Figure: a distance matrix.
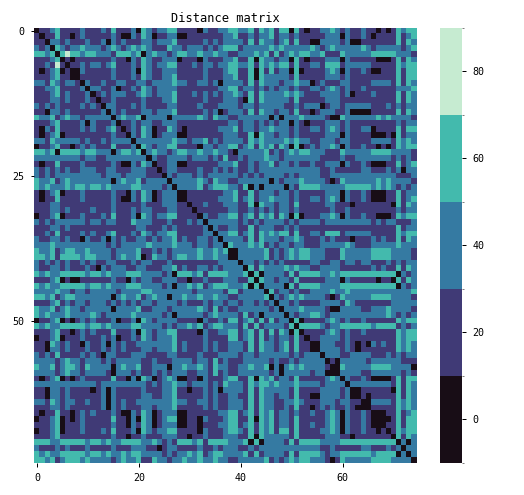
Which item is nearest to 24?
72
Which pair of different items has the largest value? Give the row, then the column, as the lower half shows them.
6, 4
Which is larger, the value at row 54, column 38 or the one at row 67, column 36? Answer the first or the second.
the first
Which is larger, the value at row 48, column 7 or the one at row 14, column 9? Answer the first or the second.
the first
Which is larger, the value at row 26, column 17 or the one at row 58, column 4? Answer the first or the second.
the first
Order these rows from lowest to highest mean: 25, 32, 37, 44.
32, 25, 37, 44
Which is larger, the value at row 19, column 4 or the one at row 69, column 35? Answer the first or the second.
the first
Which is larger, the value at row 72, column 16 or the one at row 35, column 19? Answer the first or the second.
the second
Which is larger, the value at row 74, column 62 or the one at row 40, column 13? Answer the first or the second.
the first
